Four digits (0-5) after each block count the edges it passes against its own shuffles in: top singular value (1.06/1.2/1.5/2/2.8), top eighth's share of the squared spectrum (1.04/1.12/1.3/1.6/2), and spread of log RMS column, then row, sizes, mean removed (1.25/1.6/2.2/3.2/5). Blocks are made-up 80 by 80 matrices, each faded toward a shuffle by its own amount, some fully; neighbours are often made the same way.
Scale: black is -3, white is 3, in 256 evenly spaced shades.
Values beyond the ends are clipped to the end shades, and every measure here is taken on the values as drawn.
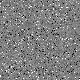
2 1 0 0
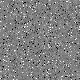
2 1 0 0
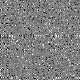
4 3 1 2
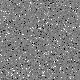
0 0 0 0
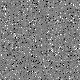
2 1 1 0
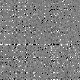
4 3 2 2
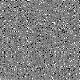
4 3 1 2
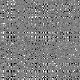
5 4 3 3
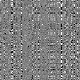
5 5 4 2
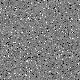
0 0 0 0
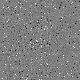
2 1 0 0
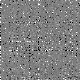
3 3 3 2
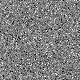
0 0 0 0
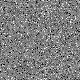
3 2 0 0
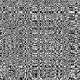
5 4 3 3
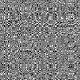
4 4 3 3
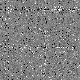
2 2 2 2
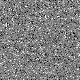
1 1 0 0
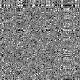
4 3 2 2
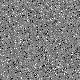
1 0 0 0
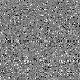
4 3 1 1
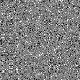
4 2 0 1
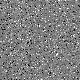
2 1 0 0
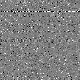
4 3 1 2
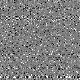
3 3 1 2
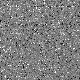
2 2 0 1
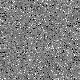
2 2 0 1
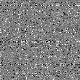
3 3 0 2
